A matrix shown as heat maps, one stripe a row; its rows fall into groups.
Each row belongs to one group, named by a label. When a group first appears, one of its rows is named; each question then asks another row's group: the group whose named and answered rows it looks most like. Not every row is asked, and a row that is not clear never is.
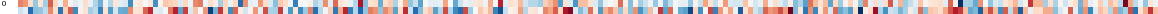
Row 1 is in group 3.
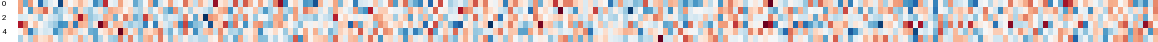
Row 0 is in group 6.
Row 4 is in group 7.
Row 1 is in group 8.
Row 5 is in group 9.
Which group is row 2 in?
6
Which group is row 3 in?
8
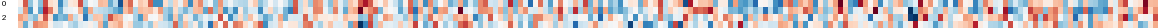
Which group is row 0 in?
9
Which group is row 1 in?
9
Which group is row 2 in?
8
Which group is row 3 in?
8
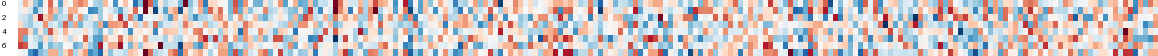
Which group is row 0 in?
6
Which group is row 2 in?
8
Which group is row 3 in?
7
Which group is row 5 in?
6
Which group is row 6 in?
7
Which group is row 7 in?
3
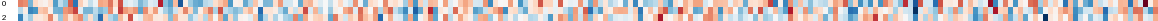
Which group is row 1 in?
7
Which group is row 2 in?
9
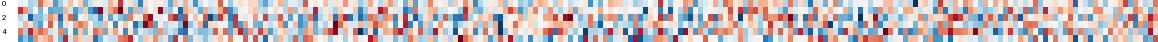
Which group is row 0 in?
8
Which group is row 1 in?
7
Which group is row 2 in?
3
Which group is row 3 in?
6
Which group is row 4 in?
8
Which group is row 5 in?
9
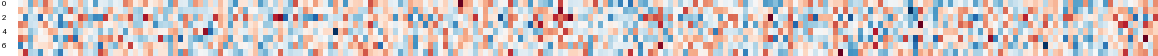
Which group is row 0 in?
9
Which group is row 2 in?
6
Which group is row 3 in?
8
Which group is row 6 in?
9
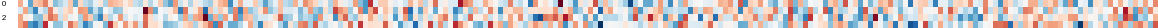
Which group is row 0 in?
8
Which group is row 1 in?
3
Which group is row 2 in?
6
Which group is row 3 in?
7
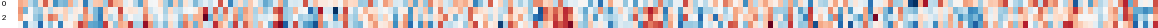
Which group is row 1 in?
6
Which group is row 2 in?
6
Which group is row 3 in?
6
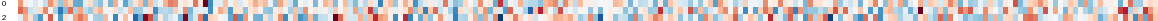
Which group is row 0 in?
3
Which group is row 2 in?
6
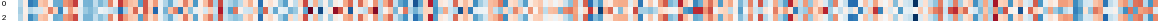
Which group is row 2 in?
7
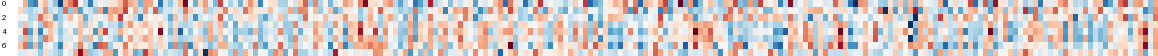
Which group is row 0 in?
7
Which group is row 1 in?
7
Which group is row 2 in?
8
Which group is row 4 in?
9
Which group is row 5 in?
9
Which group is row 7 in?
6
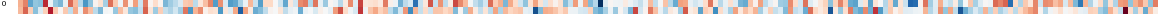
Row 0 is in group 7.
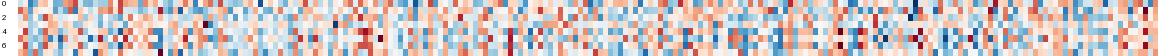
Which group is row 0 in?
7
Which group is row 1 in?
8
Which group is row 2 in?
9
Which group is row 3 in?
3
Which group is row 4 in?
9
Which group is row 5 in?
7
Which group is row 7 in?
9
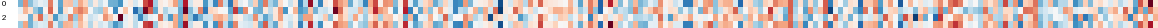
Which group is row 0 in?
3
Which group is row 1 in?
6
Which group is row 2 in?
8
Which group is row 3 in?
3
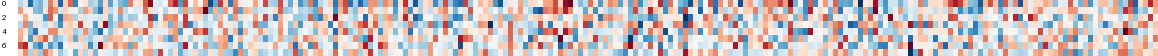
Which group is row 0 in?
3
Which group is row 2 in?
3
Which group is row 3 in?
9
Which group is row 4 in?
3
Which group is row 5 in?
8
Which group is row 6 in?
7
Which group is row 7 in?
9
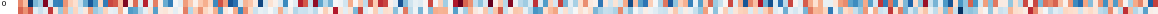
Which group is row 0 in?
7
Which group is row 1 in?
6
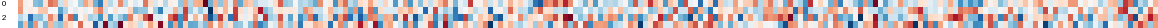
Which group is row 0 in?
6
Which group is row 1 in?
8
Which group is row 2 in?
3
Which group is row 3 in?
9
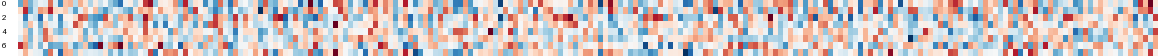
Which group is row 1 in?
3
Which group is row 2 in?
6
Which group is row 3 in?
6
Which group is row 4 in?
9
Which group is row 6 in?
7
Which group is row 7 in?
3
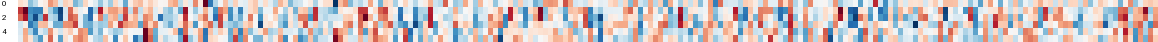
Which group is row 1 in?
7
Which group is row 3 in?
7
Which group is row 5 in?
6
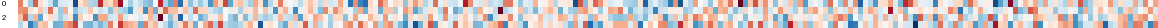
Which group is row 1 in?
3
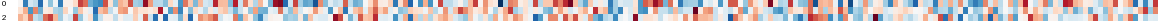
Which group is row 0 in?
6
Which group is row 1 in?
9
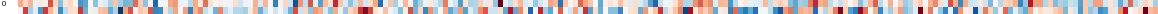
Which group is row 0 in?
3
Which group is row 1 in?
9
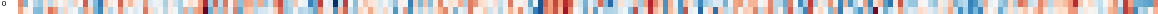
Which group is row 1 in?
6
